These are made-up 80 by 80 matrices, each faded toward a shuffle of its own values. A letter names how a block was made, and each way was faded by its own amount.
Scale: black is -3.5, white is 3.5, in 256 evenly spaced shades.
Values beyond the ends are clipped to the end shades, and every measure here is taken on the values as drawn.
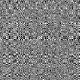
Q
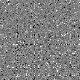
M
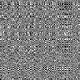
Q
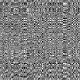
Q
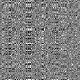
Q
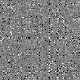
M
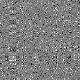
M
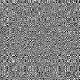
Q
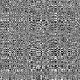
Q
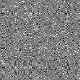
M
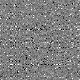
M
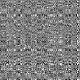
Q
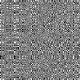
Q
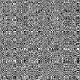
Q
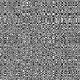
Q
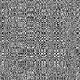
Q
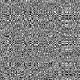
Q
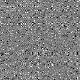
M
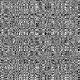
Q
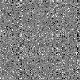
M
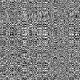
Q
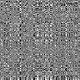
Q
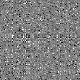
M
